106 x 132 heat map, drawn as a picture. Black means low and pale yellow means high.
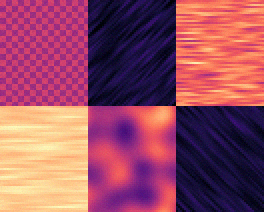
It is made of 2 by 3 panels. Panel 1,1: middling, checkered. Panel 1,2: very low, slanting up to the right, faint in contrast. Panel 1,3: high, streaked across. Panel 2,1: very high, streaked across, faint in contrast. Panel 2,2: middling, smooth, strong in contrast. Panel 2,3: very low, slanting down to the right, faint in contrast.
